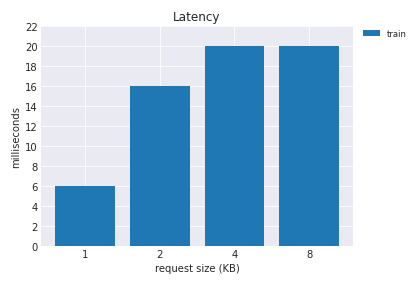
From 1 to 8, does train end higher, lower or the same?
higher
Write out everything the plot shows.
Title: Latency
x-axis: request size (KB), ticks 1 2 4 8
y-axis: milliseconds, ticks 0 2 4 6 8 10 12 14 16 18 20 22
Legend: train
Values:
train: 6 16 20 20
